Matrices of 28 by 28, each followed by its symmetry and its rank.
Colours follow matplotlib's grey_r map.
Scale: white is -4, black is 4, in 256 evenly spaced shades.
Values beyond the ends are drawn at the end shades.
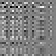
neither, rank two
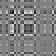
symmetric, rank one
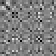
symmetric, rank three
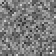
symmetric, full rank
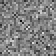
symmetric, full rank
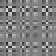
symmetric, rank one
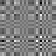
symmetric, rank one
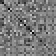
symmetric, rank five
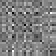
symmetric, rank three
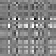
neither, rank two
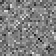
symmetric, full rank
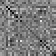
symmetric, rank five
